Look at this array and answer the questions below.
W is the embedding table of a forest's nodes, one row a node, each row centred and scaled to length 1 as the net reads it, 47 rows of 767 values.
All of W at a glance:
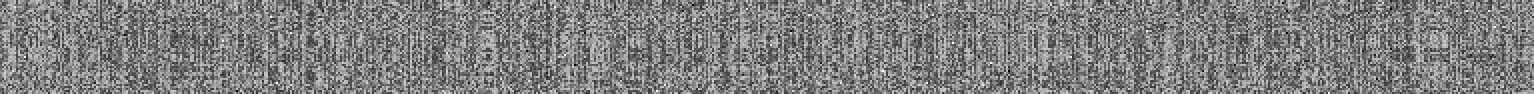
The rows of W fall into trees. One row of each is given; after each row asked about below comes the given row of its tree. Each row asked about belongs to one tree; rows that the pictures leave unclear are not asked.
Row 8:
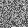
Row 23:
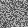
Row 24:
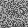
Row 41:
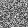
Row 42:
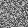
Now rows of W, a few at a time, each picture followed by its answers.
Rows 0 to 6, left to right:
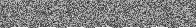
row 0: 24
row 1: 24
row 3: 8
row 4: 24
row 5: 42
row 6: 23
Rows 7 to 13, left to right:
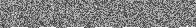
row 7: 41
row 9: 23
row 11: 24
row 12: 23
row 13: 8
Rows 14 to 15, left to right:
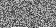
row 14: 24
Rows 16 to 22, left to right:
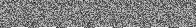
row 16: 42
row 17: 23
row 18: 23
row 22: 23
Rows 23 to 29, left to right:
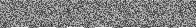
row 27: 24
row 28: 24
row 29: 24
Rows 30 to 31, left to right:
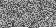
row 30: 24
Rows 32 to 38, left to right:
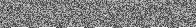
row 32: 8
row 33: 23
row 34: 23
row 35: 23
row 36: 41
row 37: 41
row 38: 23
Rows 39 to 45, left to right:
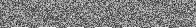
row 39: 23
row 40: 41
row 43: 41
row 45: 24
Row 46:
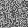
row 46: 24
